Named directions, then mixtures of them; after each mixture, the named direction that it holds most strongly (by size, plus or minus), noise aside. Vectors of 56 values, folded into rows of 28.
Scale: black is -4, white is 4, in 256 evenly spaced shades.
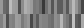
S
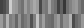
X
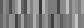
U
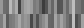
S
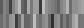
U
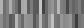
U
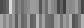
X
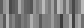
S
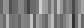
S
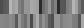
X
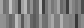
U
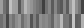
S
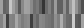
S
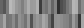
S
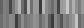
U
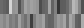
X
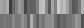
X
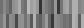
U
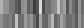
U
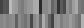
X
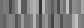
U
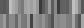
S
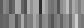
U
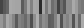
X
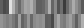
X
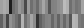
X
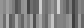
U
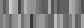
S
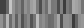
X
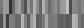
U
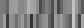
S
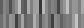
U
